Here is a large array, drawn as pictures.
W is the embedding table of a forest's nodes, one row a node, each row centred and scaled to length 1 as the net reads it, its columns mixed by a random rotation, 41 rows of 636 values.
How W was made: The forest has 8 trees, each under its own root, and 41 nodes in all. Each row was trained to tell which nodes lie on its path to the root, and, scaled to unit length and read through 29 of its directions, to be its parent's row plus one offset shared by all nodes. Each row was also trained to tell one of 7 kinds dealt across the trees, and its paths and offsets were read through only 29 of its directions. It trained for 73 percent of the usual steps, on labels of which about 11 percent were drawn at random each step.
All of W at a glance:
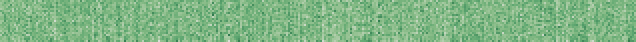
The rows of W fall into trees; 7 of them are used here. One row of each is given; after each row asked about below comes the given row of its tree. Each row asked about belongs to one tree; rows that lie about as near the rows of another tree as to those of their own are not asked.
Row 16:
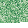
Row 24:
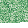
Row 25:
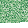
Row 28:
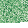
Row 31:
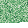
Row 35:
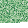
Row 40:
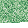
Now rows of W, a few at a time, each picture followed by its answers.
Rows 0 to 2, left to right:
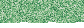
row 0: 25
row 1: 24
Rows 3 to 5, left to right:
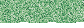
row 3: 24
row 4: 16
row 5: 40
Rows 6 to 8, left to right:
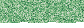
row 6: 40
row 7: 24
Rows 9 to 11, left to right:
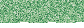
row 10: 16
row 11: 28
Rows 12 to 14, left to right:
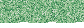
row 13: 28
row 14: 24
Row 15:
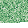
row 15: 35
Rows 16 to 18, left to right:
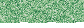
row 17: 31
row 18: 35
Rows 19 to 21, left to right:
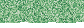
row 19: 28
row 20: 40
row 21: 24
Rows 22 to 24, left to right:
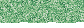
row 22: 16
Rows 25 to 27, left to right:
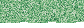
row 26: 40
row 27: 28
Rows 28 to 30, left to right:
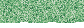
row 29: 31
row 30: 40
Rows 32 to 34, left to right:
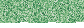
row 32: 28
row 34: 24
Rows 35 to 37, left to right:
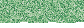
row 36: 25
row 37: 40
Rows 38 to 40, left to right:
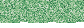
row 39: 25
